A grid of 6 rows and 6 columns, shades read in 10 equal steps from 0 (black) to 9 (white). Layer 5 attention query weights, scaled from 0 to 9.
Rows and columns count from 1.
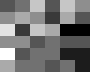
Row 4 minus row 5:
-4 2 -1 0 2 2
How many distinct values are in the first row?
4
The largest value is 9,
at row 5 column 1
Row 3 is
8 2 7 6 0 0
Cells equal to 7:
3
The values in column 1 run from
3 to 9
